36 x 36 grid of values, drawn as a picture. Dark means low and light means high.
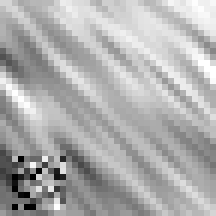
Overall the values sit about 70% of the way up the scale. The bottom left is the roughest part. The ninth with the highest average is the top right. Values rise toward the top right. An odd patch, rougher than its surroundings, sits in the bottom left.
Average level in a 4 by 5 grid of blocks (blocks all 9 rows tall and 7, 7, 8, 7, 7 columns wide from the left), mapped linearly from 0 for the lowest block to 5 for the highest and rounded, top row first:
34555 | 33444 | 23333 | 02233
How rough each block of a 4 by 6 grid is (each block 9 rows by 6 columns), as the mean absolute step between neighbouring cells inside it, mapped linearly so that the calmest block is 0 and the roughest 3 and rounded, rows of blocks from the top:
0 0 0 0 0 0 / 1 0 0 0 1 1 / 1 1 0 0 0 0 / 2 3 0 0 0 0
